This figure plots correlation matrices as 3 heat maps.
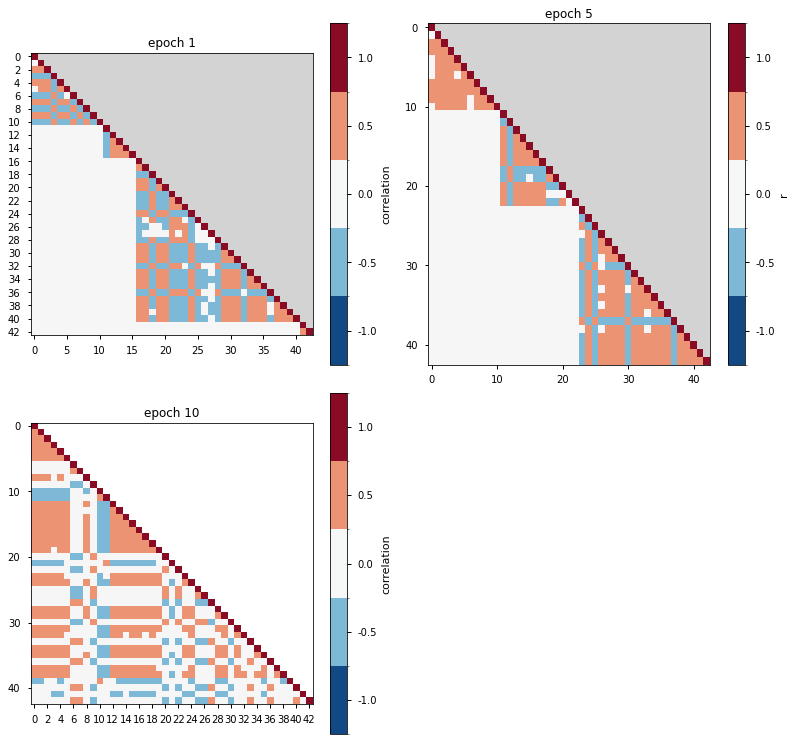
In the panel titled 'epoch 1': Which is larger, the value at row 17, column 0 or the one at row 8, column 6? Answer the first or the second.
the second
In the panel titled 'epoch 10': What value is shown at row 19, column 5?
0.5
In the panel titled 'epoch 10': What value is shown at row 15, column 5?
0.5
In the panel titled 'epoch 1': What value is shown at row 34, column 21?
-0.5
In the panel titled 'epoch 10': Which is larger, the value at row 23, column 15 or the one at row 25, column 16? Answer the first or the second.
the first
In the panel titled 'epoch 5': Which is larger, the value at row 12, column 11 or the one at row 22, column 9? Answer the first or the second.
the second
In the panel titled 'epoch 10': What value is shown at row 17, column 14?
0.5
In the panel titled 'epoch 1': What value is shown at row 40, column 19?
0.5
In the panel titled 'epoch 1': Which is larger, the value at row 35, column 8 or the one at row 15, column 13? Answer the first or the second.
the second
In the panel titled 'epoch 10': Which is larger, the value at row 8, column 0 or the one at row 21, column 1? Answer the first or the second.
the first
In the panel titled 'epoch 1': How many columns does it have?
43
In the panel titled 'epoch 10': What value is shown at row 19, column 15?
0.5
